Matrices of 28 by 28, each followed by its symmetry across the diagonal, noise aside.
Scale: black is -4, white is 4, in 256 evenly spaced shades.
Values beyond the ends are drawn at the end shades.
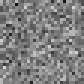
neither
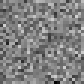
neither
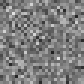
symmetric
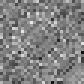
symmetric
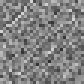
symmetric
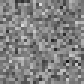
neither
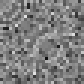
symmetric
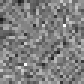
symmetric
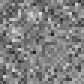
symmetric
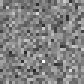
neither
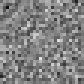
symmetric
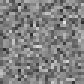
neither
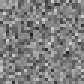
neither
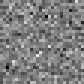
neither
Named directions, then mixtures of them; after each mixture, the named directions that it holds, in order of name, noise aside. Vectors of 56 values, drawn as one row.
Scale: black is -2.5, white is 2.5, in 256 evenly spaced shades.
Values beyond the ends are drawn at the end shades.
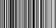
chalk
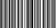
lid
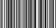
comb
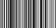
chalk, comb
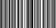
lid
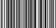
comb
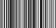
chalk, comb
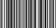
comb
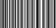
comb, lid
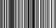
chalk, lid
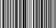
comb, lid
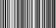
chalk, comb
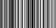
chalk, lid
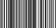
chalk, comb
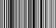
chalk, comb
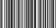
comb, lid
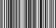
chalk, comb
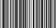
comb, lid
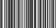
comb, lid
